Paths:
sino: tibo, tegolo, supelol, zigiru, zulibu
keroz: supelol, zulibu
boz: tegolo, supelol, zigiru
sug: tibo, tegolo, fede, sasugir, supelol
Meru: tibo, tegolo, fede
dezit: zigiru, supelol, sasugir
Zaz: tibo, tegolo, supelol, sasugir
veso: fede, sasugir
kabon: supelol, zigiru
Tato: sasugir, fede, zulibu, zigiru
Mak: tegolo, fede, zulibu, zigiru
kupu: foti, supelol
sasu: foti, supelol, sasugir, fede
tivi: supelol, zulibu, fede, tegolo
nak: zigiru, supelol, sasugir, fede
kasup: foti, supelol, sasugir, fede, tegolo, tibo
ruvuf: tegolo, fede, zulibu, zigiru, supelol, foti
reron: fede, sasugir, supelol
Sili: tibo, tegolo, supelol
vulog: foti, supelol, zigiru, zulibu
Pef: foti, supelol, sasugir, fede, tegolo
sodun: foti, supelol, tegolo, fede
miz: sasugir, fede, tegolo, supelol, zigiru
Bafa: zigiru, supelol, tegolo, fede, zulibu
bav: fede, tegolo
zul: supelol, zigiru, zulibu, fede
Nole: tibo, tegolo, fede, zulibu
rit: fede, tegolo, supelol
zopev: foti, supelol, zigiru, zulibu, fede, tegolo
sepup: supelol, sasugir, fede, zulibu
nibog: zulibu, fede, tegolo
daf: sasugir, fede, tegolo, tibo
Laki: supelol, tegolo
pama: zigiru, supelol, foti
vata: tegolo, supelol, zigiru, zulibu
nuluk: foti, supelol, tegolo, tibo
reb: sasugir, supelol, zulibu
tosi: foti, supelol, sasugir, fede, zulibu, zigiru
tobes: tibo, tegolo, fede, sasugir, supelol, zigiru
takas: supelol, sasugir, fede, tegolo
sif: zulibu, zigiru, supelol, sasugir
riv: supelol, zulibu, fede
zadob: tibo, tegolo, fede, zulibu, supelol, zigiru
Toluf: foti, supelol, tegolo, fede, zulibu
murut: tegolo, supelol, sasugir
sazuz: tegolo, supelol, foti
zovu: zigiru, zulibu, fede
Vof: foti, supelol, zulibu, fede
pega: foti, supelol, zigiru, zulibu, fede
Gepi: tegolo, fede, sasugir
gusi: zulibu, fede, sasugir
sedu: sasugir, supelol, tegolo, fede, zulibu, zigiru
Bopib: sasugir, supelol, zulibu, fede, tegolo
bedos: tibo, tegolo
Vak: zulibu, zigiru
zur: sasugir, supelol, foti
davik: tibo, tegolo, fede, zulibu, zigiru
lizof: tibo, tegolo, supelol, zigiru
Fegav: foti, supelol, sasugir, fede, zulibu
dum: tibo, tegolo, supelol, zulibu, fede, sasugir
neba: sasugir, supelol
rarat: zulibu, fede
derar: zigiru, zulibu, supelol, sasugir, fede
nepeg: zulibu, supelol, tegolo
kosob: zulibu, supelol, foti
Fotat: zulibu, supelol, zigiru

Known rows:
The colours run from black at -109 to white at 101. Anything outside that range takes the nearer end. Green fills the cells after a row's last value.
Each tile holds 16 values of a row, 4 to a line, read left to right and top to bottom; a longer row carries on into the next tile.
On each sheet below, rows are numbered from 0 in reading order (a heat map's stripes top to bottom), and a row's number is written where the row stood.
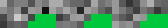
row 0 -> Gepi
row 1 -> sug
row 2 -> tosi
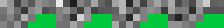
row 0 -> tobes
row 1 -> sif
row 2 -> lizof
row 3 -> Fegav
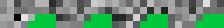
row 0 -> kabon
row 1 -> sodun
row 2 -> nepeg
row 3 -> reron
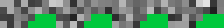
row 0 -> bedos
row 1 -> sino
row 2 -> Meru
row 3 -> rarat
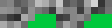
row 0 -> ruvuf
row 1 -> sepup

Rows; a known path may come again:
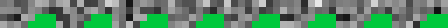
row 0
ruvuf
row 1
bedos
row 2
Vak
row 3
derar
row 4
sepup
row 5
Vof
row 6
Toluf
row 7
Mak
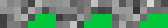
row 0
takas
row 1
Bafa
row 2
reron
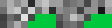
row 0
Laki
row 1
Gepi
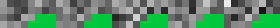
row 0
tosi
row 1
tobes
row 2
nepeg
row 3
sasu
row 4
reb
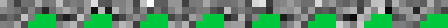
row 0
sedu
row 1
keroz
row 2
riv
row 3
zadob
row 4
rarat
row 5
tivi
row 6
kupu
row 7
sug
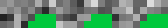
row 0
nibog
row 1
pega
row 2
rit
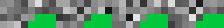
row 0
zul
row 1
Sili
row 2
boz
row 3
murut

